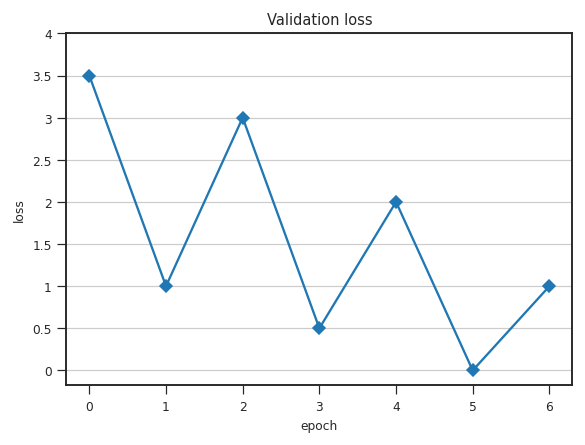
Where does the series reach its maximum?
0
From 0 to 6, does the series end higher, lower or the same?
lower
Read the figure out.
Title: Validation loss
x-axis: epoch, ticks 0 1 2 3 4 5 6
y-axis: loss, ticks 0 0.5 1 1.5 2 2.5 3 3.5 4
Values:
3.5 1 3 0.5 2 0 1
